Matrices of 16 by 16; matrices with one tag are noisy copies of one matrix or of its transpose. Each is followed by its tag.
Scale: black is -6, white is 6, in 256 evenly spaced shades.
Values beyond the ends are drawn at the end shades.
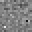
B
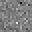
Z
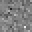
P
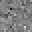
P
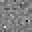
B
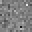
B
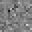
P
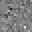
P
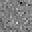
Z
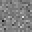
Z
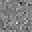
Z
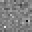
B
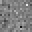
B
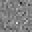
Z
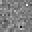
B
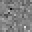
P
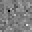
P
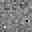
B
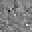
P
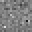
B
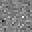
Z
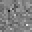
P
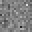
B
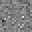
Z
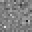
B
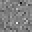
Z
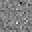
Z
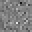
Z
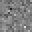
P
